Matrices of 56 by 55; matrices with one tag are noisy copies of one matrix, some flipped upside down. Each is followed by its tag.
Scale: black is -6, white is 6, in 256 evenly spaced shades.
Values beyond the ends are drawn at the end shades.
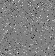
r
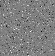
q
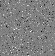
q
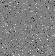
r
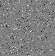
q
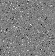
q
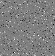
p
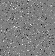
q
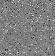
r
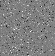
q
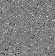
r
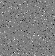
p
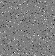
p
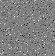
p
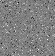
r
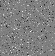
q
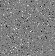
q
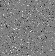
q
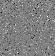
r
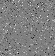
r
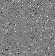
r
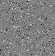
q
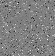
r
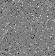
r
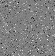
r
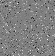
r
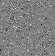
q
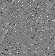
r
